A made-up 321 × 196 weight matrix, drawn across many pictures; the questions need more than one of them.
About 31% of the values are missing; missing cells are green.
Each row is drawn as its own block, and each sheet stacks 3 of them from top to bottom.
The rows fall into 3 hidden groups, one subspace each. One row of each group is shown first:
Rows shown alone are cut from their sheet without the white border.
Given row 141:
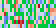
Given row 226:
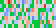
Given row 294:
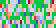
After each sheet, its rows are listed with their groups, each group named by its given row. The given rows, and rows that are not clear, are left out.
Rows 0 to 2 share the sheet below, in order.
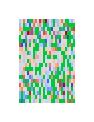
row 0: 294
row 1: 141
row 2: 294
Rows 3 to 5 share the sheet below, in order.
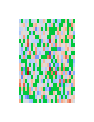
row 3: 141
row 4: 141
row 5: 294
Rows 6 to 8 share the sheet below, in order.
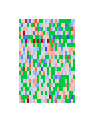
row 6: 141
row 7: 294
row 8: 141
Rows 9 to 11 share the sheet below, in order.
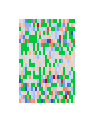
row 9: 226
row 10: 141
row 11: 294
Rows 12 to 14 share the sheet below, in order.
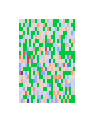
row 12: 226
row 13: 294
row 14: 141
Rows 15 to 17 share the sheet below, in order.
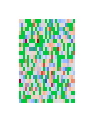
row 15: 141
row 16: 294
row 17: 294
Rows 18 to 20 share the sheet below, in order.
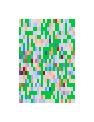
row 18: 141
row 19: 294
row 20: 294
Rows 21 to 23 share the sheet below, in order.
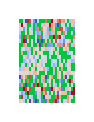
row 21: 141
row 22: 226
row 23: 226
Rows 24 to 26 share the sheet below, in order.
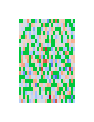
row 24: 226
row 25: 294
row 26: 141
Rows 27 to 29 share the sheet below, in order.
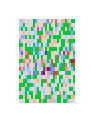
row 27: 226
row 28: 226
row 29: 226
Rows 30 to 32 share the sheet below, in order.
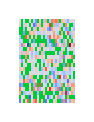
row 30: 141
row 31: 294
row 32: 294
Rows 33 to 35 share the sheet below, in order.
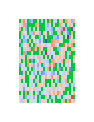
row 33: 294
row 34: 294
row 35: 141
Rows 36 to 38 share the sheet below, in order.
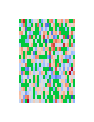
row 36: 294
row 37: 141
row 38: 141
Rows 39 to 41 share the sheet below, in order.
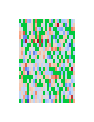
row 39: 141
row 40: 141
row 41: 141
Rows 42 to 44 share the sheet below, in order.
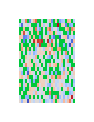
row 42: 141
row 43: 141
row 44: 141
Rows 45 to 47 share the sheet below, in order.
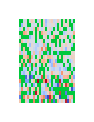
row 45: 226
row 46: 294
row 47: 226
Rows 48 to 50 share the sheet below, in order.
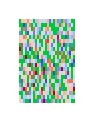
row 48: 294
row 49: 226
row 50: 226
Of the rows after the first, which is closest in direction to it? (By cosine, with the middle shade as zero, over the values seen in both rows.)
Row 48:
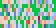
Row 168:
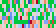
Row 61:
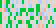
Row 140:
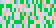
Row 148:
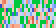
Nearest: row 61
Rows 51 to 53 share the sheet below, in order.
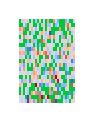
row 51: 294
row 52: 226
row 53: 141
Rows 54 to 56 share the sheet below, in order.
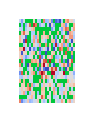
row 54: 141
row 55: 294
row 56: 294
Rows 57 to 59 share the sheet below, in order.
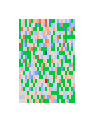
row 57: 294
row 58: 226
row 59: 226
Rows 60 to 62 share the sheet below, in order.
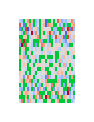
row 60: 294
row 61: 294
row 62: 294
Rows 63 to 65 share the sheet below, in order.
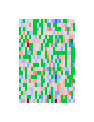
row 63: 141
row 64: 226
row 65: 141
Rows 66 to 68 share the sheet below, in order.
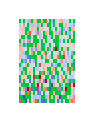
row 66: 294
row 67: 226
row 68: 294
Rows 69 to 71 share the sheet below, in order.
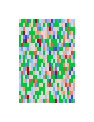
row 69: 141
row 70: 141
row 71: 141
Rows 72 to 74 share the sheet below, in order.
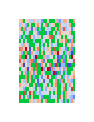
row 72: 294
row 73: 141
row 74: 226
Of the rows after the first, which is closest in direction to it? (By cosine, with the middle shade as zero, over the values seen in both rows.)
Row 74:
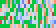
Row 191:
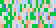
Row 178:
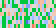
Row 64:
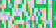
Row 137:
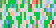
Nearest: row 191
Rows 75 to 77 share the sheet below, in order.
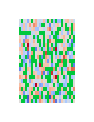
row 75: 141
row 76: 226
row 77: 141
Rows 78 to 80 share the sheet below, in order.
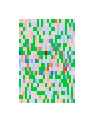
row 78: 141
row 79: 294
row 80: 294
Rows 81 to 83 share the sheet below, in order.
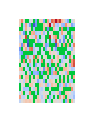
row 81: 141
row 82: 226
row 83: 226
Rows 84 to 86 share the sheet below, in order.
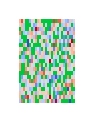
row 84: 141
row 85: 294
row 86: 141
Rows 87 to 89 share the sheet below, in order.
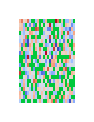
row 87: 141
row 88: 294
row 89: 141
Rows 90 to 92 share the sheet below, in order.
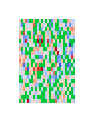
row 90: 141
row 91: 141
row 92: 141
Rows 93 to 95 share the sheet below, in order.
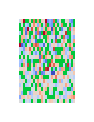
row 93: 294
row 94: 294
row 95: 226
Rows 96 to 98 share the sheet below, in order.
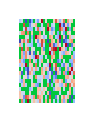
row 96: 226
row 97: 141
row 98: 141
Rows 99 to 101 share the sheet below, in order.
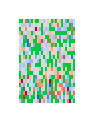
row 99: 141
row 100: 294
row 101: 141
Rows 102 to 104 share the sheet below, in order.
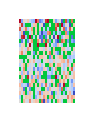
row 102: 226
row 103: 141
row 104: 226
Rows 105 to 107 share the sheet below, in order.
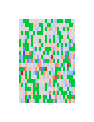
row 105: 141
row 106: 294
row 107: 141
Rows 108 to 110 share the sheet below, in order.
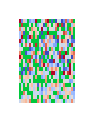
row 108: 226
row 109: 294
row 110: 226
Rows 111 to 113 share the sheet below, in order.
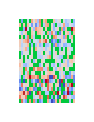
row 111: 294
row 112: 141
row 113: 294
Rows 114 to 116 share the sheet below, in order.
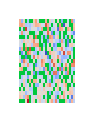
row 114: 226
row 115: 226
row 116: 141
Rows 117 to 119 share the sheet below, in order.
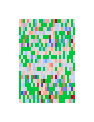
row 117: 141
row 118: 294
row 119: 226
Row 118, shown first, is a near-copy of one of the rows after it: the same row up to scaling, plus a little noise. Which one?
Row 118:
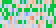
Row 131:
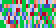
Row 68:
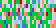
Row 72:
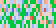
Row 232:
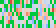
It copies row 72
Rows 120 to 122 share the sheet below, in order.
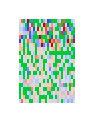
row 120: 226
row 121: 141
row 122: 294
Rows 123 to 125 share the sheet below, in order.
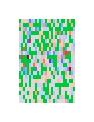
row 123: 294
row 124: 294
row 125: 226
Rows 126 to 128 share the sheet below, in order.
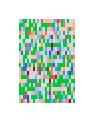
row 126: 294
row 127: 141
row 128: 141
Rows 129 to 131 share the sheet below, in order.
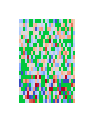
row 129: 141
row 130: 294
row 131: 294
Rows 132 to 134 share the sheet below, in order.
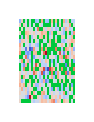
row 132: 226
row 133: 226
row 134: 294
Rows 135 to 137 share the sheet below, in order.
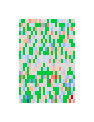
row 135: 294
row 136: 294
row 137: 141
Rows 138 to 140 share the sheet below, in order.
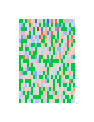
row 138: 226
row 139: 294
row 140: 226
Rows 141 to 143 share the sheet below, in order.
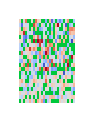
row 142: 294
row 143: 226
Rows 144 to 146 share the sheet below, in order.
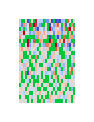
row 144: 141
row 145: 141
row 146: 226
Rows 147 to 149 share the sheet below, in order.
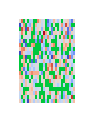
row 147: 294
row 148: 294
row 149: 141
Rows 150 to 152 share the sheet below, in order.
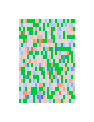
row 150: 141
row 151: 226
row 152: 141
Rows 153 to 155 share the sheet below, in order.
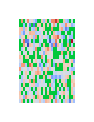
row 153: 141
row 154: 226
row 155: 141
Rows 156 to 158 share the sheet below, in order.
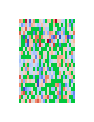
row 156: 141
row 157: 141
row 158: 226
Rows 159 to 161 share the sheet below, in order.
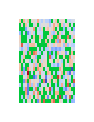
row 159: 294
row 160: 141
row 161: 294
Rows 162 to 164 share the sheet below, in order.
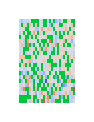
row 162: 141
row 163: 294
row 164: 226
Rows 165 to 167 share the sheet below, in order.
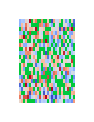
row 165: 294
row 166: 226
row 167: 294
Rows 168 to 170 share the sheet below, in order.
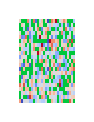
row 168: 226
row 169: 226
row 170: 294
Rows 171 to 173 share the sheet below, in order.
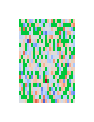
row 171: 294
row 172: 294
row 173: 226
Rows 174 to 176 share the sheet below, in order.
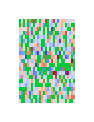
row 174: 294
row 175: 226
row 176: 226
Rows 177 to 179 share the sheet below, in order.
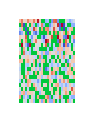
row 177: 294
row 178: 294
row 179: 226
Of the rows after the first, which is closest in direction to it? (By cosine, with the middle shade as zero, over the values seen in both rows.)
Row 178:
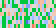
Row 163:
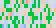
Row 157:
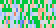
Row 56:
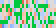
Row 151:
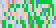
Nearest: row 56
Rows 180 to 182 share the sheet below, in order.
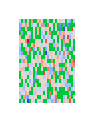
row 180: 294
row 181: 226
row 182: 141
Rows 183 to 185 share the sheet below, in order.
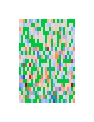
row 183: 294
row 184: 226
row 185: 294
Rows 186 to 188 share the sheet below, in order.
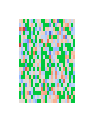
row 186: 294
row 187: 141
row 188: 226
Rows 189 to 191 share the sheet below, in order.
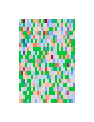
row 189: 294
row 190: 294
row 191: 294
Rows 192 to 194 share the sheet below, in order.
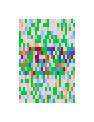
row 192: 226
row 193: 294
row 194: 226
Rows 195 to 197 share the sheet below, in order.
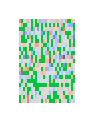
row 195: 226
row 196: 294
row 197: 141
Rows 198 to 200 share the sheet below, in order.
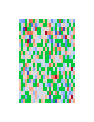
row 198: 294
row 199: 141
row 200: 141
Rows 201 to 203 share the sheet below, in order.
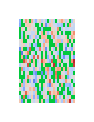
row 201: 226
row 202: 226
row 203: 141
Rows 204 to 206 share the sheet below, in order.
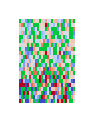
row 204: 226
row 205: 226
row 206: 294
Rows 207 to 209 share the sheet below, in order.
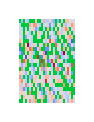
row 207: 141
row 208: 226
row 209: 226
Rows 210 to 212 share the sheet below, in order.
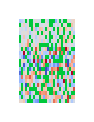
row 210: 141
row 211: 294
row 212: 226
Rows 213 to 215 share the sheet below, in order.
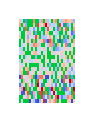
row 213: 226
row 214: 141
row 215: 226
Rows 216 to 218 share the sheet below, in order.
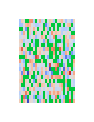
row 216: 226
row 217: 141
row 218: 141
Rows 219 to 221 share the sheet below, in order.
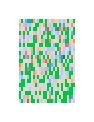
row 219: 226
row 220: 294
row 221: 141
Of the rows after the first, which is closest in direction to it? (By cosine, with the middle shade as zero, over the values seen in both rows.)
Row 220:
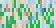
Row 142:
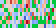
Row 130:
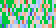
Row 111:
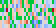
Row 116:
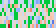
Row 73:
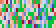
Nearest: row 111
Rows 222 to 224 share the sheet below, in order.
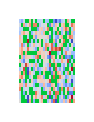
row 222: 141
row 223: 141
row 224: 141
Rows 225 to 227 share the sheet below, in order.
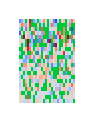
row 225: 141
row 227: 294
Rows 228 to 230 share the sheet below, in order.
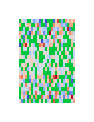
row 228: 294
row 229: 141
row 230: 141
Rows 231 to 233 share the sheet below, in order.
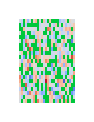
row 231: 141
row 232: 294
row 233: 226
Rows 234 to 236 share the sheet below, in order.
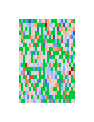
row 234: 226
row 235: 141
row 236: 226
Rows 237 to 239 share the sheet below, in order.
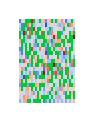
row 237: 226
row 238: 226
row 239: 294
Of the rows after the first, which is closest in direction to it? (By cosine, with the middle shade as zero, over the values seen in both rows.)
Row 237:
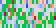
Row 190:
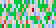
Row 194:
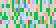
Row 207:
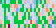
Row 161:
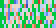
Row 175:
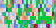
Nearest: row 175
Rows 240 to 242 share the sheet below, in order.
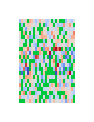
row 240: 226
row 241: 141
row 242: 226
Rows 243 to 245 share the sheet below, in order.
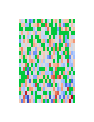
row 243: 226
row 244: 141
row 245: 141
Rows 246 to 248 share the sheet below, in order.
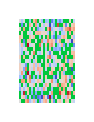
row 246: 141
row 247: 141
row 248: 141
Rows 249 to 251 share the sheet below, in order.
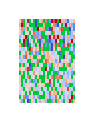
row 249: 141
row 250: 294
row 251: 141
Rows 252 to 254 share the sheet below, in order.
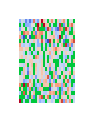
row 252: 226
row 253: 141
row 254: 294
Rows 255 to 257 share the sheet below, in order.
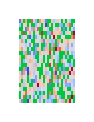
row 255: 226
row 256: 141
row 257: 141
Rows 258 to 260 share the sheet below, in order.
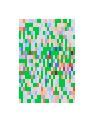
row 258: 294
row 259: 141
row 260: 226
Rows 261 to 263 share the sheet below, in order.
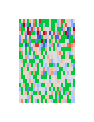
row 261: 294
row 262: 226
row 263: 294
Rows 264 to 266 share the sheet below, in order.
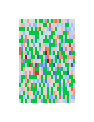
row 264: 141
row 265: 226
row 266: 226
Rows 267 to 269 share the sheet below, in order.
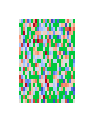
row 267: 141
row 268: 226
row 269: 226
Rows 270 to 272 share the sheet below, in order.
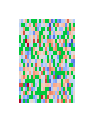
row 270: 141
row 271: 226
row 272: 294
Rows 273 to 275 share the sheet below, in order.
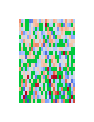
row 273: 226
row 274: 226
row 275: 141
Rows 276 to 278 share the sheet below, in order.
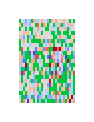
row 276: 226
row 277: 141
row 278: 141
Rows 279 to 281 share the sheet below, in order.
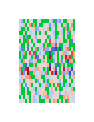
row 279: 141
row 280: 141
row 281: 226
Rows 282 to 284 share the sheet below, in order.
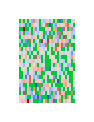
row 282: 294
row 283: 141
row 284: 141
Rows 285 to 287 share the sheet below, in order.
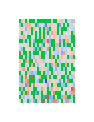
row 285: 226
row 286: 294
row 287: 226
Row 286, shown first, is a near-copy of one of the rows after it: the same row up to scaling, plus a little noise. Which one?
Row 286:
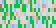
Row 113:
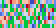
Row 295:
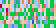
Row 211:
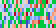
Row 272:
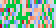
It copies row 295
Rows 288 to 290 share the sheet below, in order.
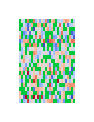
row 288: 226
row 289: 141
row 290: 141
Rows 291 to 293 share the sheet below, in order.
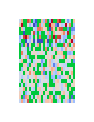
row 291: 141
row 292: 226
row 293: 141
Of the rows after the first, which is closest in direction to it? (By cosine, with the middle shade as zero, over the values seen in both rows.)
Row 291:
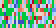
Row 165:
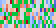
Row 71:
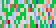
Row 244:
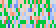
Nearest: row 244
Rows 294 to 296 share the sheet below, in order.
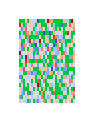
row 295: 294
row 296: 226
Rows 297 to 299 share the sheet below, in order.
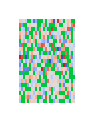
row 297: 294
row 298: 294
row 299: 294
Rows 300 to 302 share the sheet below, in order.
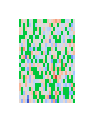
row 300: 141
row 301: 294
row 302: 141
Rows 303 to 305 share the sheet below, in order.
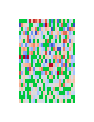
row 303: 294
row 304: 294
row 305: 294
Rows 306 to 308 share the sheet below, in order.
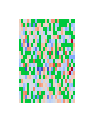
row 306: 141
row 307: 141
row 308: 141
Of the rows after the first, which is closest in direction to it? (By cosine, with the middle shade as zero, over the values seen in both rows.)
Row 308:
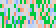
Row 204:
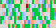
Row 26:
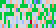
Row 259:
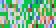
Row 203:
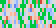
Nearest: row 203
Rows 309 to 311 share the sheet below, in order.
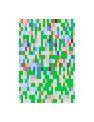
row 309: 141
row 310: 141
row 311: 226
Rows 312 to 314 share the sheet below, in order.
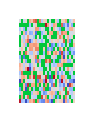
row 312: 294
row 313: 294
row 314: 294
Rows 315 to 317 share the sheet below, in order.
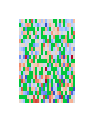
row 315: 226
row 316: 294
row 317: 226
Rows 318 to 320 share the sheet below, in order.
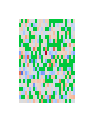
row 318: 141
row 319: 294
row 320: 226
